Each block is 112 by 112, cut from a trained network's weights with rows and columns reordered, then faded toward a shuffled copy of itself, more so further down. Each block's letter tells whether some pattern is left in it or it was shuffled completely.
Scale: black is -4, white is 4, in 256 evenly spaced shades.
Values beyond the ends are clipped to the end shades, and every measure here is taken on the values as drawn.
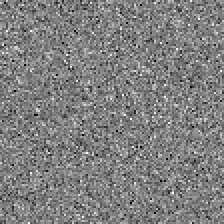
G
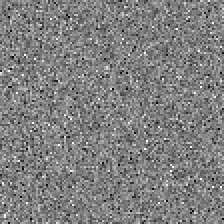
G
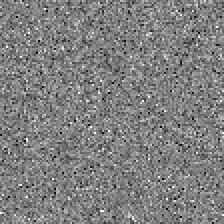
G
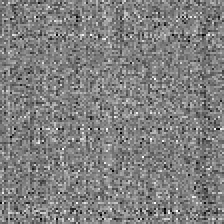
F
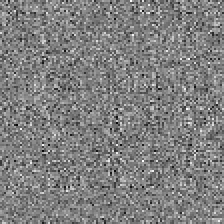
F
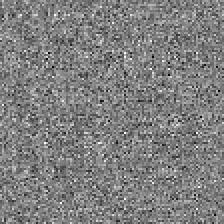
F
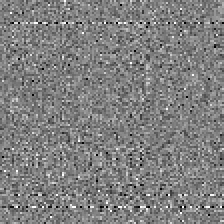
F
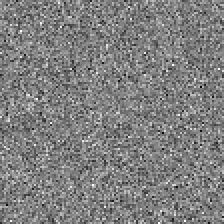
G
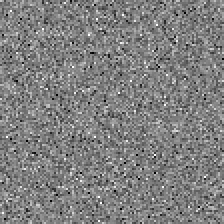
G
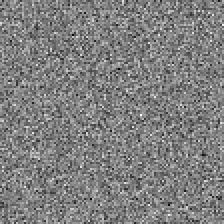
G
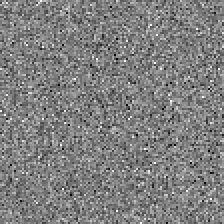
G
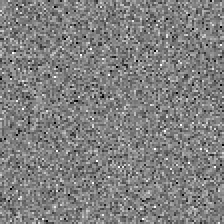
G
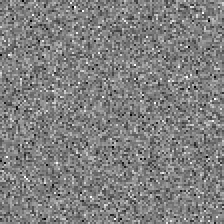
G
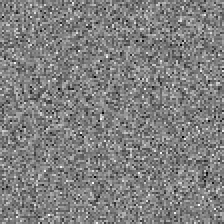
G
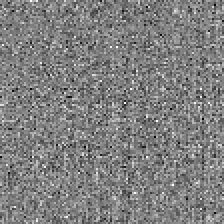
F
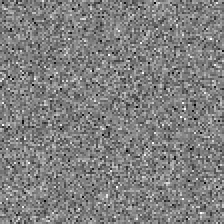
G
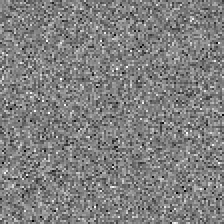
G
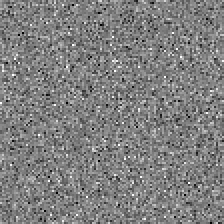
G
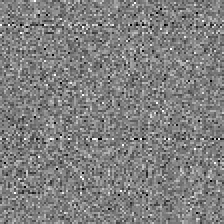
F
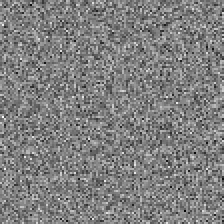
F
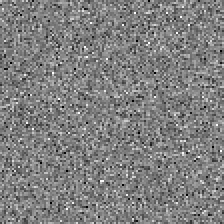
G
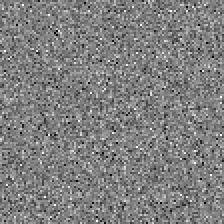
G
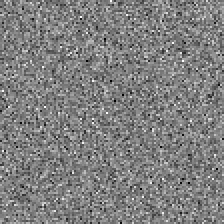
G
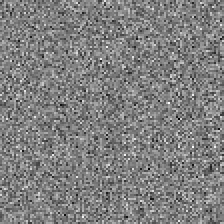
F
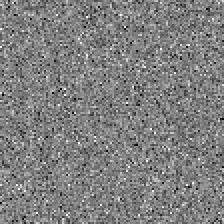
G
